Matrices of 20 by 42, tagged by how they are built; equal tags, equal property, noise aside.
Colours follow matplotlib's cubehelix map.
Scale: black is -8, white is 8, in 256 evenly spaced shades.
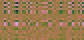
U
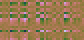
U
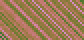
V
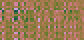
U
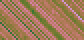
V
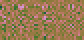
U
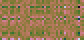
U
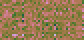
U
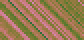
V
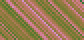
V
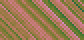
V
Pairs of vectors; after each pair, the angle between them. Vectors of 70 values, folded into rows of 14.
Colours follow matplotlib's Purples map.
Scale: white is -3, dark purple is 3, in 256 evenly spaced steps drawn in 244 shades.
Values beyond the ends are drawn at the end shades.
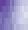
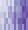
nearly opposite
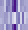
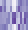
nearly opposite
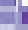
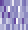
orthogonal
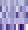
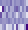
nearly opposite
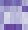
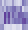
nearly opposite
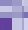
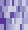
partly aligned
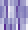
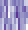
nearly parallel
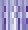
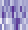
orthogonal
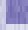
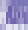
nearly parallel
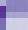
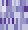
orthogonal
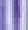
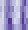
nearly opposite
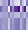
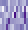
orthogonal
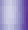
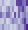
partly aligned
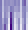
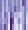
nearly parallel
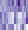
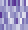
partly aligned
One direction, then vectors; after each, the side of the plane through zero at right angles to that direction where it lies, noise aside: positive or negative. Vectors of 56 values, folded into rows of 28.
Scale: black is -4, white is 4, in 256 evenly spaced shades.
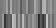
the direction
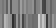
negative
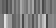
negative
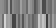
negative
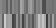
negative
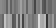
negative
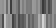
negative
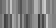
positive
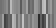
positive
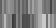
negative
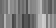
negative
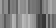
positive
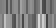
negative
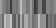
negative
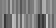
positive
